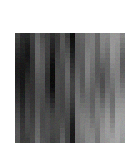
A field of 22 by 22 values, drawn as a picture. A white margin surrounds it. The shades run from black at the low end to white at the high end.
Streaks run downward. The field climbs toward the right. The ninth with the highest average is the bottom right.
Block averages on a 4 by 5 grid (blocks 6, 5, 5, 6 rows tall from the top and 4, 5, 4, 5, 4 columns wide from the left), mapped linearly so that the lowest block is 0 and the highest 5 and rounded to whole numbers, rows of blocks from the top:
0 1 1 3 4 | 0 1 2 3 3 | 1 1 2 3 4 | 1 2 2 4 5
